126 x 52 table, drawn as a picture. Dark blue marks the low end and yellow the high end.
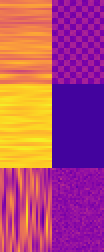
It is made of 3 by 2 panels. Panel 1,1: high, streaked across. Panel 1,2: low, checkered. Panel 2,1: very high, streaked across, faint in contrast. Panel 2,2: very low, flat. Panel 3,1: middling, streaked downward, strong in contrast. Panel 3,2: low, fine-grained, faint in contrast.
